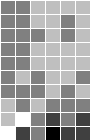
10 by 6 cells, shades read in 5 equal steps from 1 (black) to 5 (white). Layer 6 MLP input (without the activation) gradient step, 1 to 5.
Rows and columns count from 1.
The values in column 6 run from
2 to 4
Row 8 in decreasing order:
4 4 3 3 3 3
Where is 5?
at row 9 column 2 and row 10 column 1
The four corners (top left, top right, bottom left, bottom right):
3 4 5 2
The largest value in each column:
5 5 4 4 4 4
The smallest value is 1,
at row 10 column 4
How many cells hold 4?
25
